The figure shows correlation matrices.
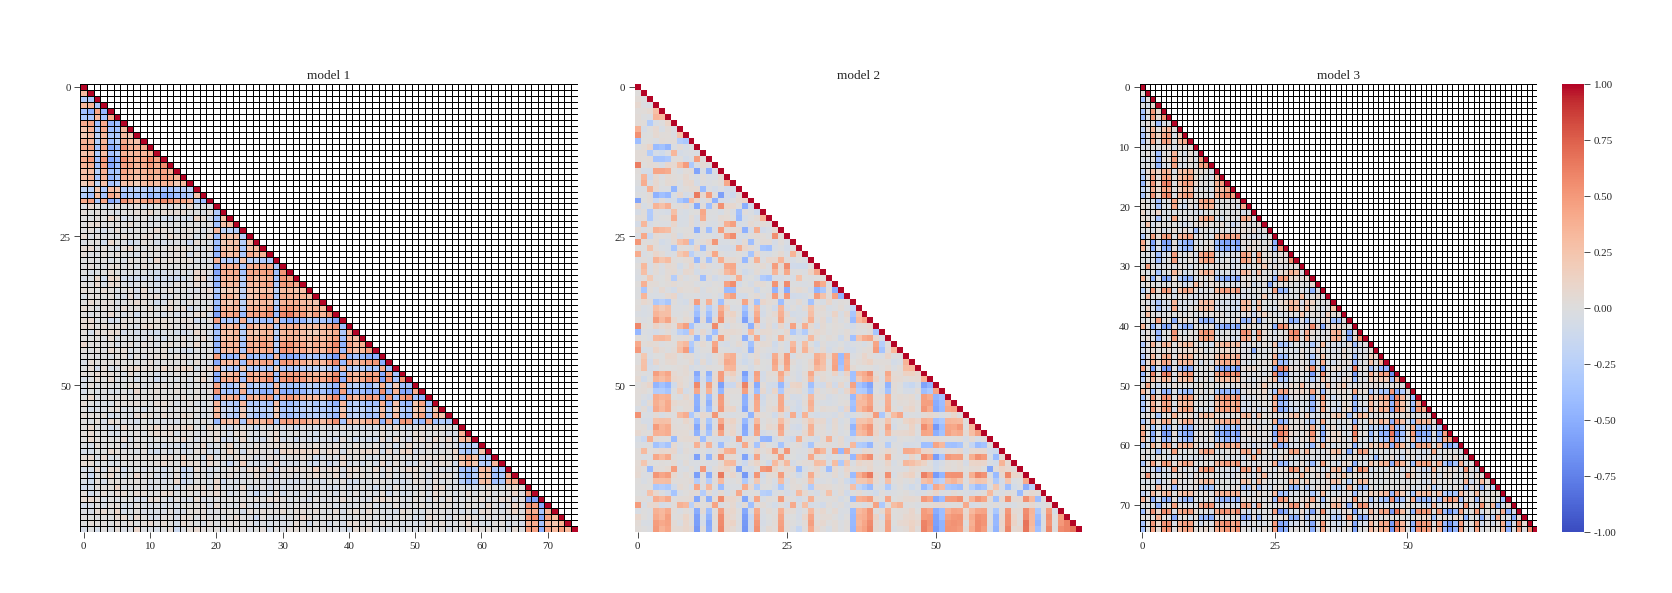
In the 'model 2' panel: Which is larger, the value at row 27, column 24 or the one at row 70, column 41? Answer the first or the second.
the first
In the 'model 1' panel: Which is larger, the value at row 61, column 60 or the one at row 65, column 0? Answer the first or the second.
the first
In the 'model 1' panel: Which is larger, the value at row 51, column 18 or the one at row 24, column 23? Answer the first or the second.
the first
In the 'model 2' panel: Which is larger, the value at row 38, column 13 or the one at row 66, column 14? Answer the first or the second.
the second
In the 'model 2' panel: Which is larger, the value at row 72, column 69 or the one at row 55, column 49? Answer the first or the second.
the first
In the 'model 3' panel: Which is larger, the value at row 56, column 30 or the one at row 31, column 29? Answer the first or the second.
the second
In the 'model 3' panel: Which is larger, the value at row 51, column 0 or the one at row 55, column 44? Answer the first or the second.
the first
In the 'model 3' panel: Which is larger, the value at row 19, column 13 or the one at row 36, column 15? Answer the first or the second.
the first
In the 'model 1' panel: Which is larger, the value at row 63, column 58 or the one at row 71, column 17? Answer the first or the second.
the first
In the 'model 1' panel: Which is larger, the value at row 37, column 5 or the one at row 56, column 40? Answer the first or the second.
the second
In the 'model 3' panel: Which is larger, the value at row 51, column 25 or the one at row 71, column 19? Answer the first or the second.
the second
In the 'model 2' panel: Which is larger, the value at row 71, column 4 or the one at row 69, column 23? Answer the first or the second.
the first
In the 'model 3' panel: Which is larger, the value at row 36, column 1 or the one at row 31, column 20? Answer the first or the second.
the second
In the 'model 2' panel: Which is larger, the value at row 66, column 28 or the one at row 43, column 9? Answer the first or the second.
the first
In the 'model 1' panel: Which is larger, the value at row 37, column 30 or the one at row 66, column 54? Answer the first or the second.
the first
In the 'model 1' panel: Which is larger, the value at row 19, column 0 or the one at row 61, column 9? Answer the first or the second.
the first
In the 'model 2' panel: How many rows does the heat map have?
75
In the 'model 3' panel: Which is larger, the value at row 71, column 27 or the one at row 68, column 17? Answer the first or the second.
the second
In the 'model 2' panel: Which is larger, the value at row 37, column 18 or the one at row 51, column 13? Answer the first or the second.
the second
